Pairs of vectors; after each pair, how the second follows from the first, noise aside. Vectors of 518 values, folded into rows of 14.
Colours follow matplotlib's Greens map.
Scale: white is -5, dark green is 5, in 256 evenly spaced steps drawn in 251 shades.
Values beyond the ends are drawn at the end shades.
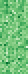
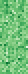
copied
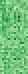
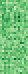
copied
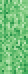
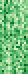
scaled up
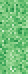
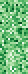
scaled up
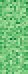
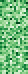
scaled up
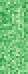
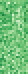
copied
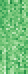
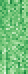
copied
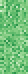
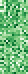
scaled up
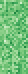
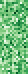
scaled up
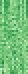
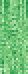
copied
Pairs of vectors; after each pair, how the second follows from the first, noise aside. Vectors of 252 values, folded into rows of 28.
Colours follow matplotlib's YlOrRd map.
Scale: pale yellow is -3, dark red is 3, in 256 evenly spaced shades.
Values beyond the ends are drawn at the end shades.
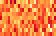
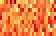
copied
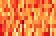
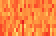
shrunk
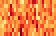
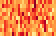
reversed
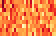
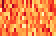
copied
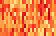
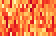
reversed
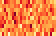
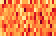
reversed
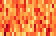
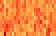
shrunk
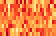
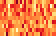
copied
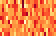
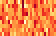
copied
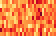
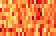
copied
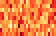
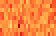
shrunk
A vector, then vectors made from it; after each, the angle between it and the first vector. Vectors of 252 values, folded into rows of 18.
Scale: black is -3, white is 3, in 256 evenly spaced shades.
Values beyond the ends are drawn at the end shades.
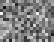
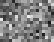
partly aligned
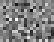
partly aligned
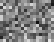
partly opposed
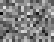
nearly opposite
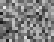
nearly opposite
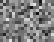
partly opposed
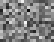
orthogonal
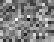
partly aligned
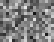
partly opposed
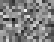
partly aligned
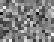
nearly opposite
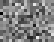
partly opposed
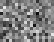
nearly opposite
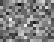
orthogonal
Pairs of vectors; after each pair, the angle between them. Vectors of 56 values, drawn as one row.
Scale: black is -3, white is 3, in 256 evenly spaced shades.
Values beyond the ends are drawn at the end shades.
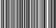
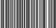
nearly parallel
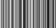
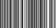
nearly opposite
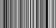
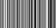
nearly opposite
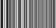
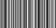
orthogonal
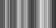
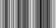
nearly opposite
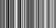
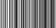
nearly opposite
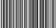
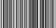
nearly parallel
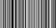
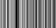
orthogonal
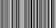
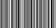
nearly parallel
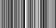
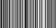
partly opposed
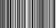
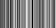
nearly parallel
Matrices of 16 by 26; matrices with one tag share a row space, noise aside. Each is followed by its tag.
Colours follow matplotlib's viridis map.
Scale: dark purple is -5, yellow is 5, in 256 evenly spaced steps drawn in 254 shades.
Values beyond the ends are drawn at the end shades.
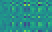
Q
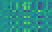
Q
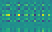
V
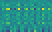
V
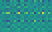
V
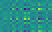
Q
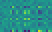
Q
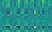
V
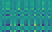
V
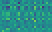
V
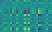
Q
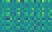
V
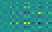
Q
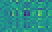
Q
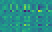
Q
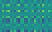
V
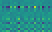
V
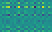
V
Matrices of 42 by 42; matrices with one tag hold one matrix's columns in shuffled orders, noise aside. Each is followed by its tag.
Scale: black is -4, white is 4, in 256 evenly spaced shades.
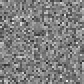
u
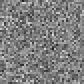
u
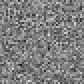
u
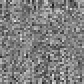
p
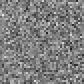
u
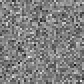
u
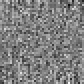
p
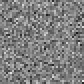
u
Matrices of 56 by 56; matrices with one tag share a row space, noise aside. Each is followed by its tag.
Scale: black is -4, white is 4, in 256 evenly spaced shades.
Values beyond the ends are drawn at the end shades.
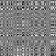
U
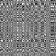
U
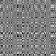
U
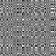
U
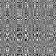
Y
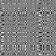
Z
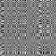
Z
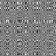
Y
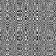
Y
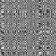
Z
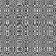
Y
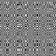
Y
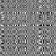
Z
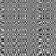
Z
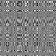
Y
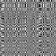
Z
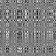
Y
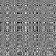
Y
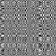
Z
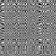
Z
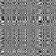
Z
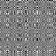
Y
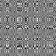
Y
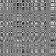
U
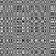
U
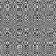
Y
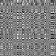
U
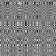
Y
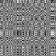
U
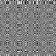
Y
